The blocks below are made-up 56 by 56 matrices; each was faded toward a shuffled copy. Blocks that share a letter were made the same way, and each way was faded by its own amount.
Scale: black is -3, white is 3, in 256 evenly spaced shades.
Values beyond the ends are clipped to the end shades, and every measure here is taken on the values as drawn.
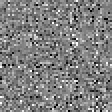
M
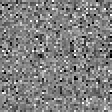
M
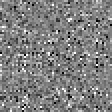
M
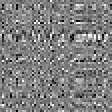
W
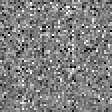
M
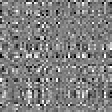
W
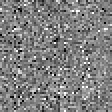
M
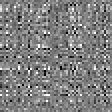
W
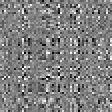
W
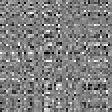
W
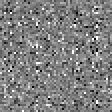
M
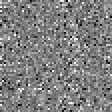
M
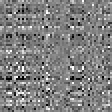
W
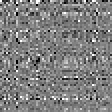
W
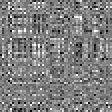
W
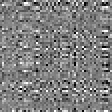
W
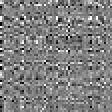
W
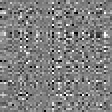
W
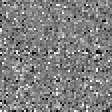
M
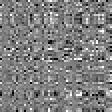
W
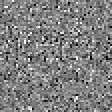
M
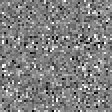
M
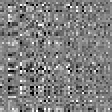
W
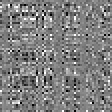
W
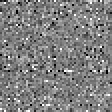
M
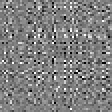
W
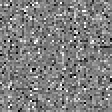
M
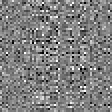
W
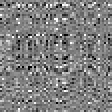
W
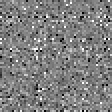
M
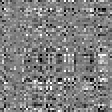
W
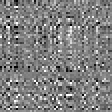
W
